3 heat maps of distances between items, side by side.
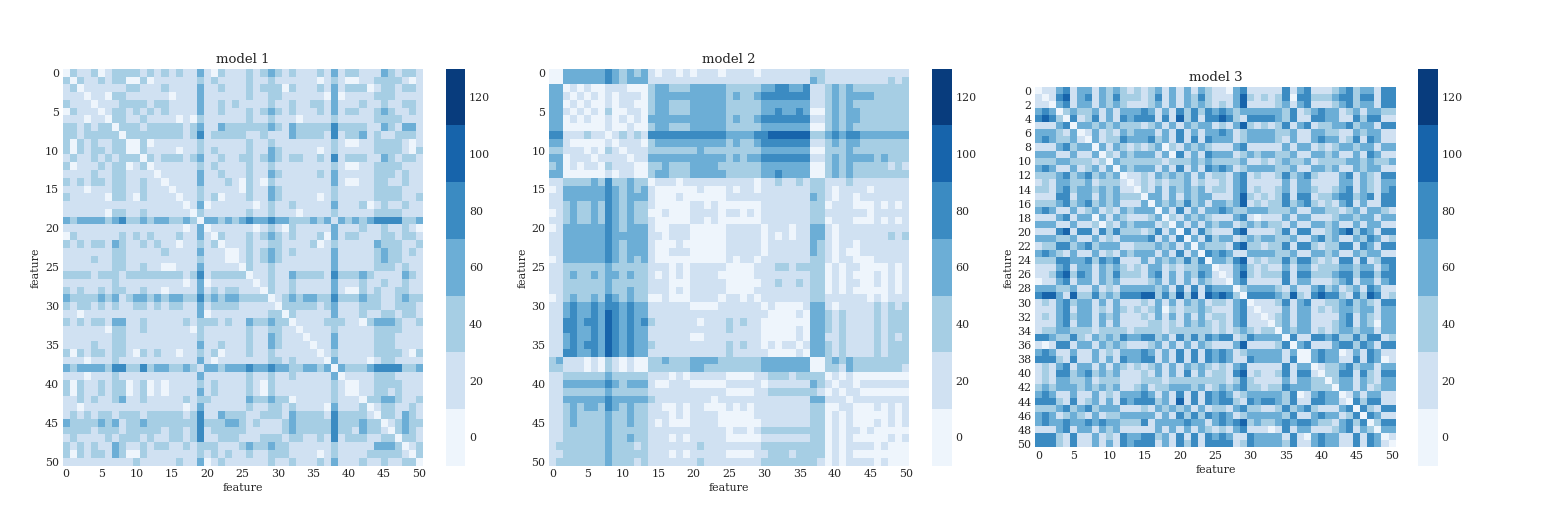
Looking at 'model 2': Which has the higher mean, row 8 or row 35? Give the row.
8
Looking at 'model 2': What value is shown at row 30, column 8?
80
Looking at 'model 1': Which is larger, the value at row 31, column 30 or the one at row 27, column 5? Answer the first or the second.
the first
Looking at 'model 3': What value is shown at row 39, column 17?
60
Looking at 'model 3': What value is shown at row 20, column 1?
20
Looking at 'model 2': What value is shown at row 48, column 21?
40
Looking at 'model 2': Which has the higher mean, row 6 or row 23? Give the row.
6
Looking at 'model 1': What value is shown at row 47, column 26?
20
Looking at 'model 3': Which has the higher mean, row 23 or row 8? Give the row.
23
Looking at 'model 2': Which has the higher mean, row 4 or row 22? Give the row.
4
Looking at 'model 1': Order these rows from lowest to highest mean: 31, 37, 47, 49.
37, 31, 49, 47
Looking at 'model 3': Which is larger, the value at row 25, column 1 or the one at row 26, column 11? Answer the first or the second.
the second
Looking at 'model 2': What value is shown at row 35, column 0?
20
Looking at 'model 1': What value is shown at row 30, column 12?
20
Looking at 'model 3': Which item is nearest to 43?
37
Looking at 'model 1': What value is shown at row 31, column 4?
20
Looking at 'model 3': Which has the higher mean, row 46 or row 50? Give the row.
50
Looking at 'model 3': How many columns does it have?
51
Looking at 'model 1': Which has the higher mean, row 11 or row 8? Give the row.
8
